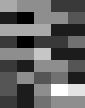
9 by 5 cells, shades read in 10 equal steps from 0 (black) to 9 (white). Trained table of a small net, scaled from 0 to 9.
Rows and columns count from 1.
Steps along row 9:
down up up same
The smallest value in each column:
1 0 2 1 1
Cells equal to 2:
7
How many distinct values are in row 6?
4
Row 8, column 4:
9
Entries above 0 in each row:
5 4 5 4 5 5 5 5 5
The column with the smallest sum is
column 2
